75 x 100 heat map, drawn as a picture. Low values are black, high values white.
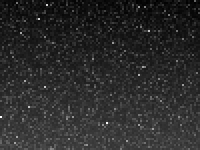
Grain: fine. Histogram: skewed, a long tail of high values. Slope: up to the bottom. Odd rows or columns: none. Stripes: none.
